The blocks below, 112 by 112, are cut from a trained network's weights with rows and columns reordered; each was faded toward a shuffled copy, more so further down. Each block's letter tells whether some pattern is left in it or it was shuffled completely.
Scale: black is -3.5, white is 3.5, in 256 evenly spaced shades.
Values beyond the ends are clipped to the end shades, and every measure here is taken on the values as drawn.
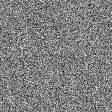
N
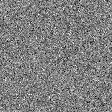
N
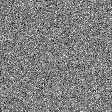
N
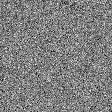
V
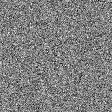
N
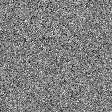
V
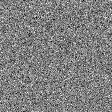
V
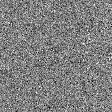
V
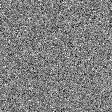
N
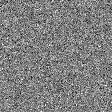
N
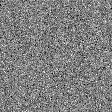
N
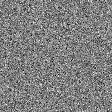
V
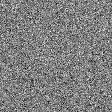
N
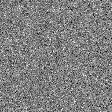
V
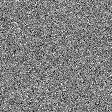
N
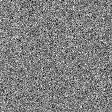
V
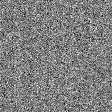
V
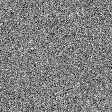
V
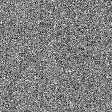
V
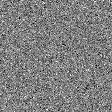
N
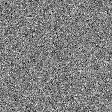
N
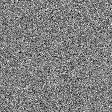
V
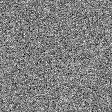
N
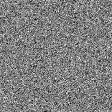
V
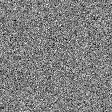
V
